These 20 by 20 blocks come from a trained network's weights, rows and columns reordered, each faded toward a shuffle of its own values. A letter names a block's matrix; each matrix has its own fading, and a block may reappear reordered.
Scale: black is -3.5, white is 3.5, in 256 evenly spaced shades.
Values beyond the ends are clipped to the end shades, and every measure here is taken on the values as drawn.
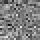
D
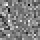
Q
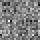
D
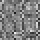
D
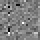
Q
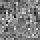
Q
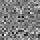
D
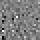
Q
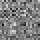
D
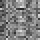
D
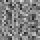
D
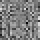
D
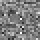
Q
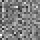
D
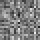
D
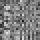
D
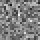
Q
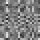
D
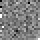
Q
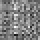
D
